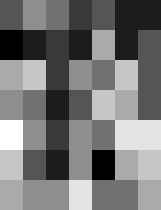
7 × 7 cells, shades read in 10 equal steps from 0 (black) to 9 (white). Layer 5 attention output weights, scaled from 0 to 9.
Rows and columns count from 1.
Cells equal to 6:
6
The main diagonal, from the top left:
3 1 2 3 4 6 6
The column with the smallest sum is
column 3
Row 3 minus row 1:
3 2 -2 3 1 6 2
